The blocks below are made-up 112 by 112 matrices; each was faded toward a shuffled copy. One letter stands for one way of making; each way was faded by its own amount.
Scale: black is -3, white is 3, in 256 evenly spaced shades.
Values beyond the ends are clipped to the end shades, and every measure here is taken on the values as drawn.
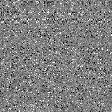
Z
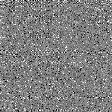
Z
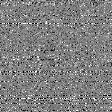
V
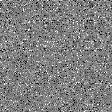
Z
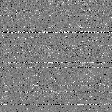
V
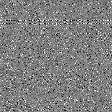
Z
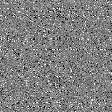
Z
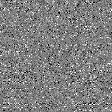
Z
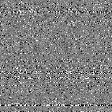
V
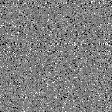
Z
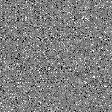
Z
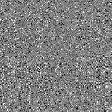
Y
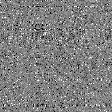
Z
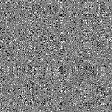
Y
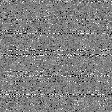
V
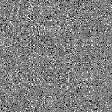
Y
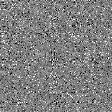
Z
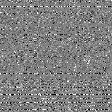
V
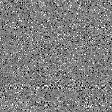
Z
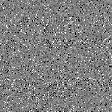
Z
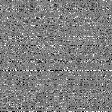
V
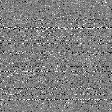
V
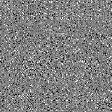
Y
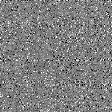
Z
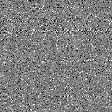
Z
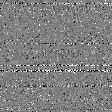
V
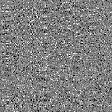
Y
